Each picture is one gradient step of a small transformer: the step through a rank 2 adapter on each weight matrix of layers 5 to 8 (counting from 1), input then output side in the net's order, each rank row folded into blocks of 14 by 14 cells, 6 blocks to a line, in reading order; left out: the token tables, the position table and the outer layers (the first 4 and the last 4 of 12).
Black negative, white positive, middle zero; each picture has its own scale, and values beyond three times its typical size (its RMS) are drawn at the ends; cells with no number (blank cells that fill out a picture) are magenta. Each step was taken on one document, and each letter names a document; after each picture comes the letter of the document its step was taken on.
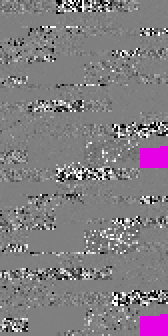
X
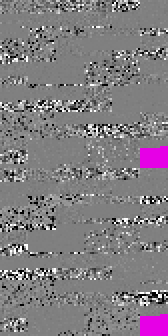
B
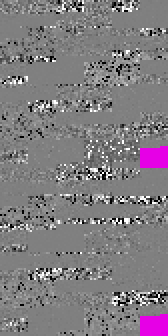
B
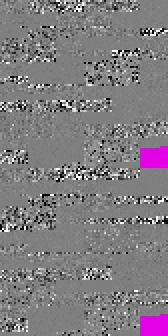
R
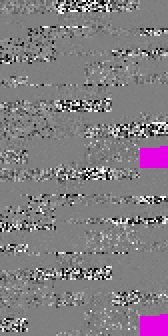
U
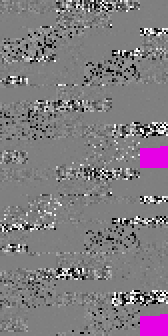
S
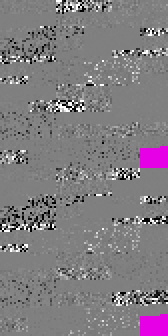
R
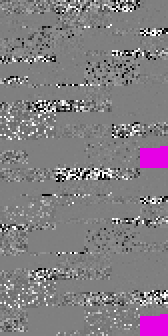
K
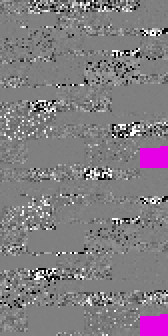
K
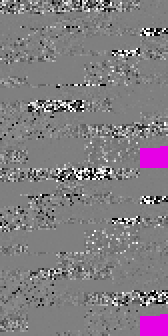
X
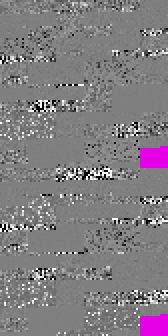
K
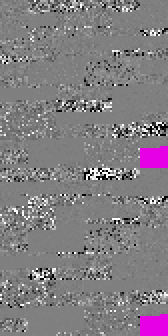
K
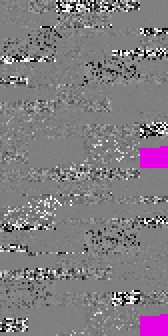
S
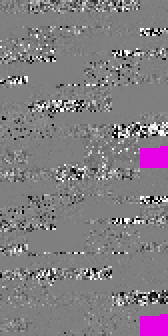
B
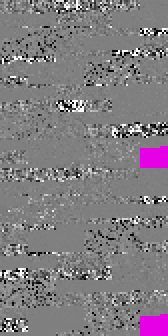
S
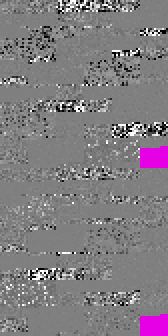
K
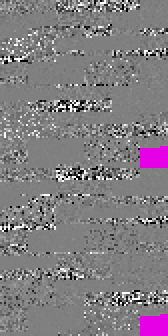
U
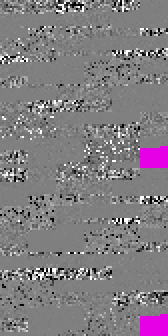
B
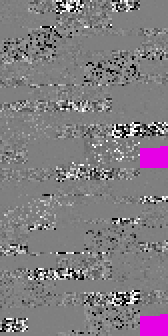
S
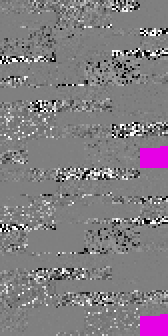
K
